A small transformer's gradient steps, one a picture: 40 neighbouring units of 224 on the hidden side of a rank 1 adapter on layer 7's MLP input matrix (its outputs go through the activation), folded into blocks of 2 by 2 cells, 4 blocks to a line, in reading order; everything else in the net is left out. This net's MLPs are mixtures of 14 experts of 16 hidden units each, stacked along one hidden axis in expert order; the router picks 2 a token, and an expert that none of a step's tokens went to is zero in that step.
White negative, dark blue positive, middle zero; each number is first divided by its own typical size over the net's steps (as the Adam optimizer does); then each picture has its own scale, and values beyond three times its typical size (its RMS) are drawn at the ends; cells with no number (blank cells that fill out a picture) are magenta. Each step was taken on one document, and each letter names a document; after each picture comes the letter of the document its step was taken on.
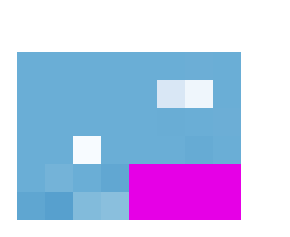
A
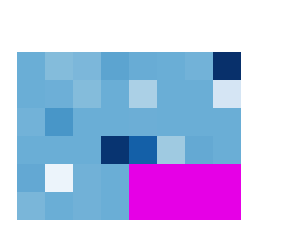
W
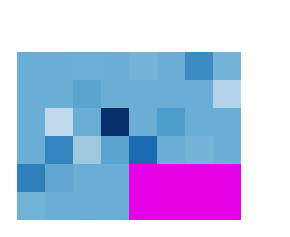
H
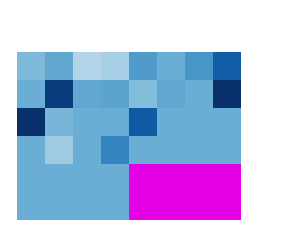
W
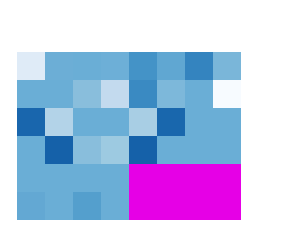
H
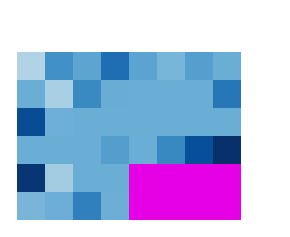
W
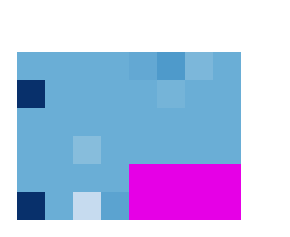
A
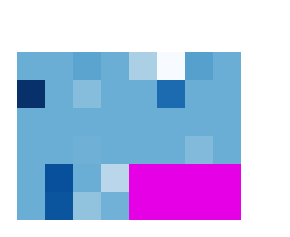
A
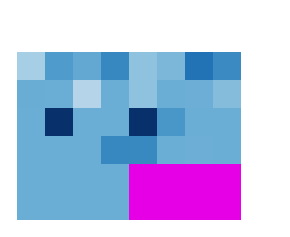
H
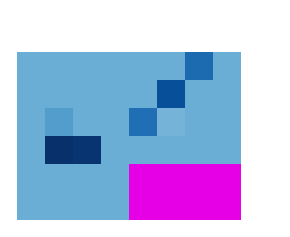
A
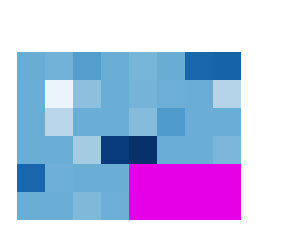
H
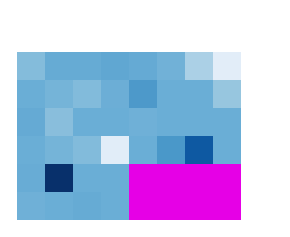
W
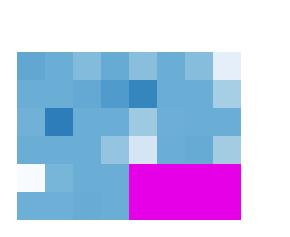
H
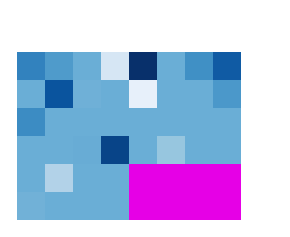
W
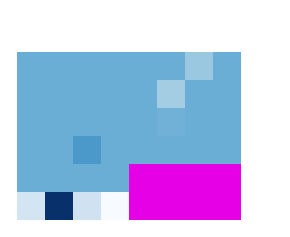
A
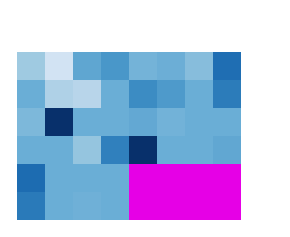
H
